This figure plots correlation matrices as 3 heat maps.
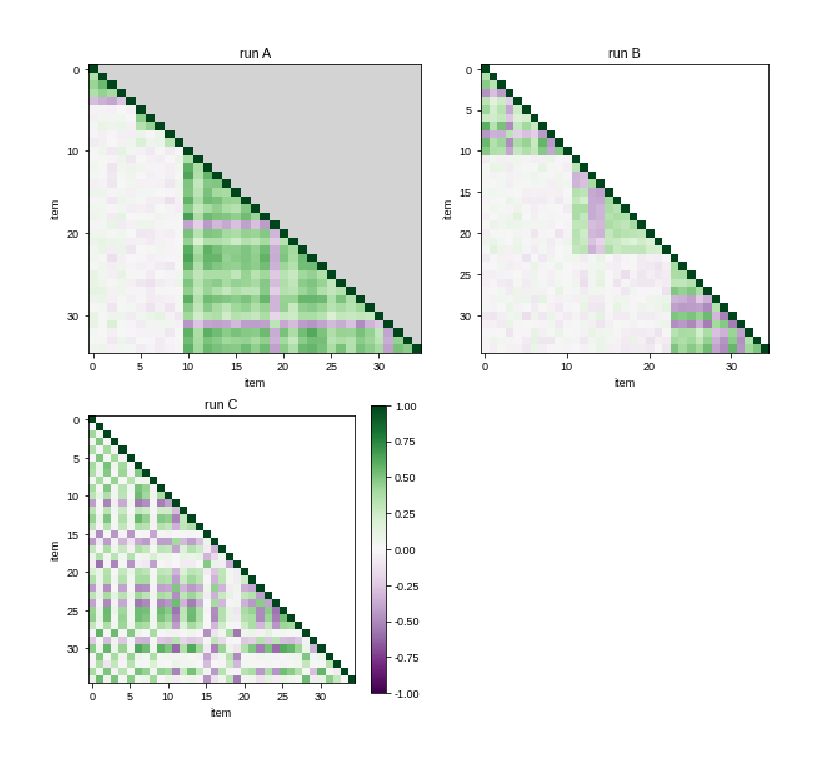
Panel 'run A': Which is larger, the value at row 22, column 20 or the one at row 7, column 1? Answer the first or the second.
the first
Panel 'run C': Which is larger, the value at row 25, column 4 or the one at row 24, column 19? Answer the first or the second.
the first
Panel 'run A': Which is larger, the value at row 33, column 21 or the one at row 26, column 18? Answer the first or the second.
the second
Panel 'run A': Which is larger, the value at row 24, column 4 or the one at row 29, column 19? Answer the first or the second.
the first
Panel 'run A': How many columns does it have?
35
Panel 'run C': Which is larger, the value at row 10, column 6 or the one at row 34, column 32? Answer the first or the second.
the first
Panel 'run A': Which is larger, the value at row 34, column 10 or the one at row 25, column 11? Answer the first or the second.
the first
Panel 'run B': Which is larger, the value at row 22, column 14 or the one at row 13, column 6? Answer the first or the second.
the second
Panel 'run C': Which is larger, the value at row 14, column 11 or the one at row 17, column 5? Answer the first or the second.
the second
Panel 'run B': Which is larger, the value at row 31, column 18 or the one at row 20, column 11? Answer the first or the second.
the second
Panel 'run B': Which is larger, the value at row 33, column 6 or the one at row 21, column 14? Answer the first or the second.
the first
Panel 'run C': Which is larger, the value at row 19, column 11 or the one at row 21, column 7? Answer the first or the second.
the second
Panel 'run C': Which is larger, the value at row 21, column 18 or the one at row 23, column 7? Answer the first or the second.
the second
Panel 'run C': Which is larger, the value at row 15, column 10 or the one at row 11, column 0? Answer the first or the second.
the first
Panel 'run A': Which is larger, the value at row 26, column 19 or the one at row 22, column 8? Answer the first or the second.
the second
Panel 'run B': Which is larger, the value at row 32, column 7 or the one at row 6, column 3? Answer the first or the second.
the first
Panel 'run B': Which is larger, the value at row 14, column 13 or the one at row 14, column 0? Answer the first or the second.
the first
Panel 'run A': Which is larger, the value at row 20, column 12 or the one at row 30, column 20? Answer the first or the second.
the first
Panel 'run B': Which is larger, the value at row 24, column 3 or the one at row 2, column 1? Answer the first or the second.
the second
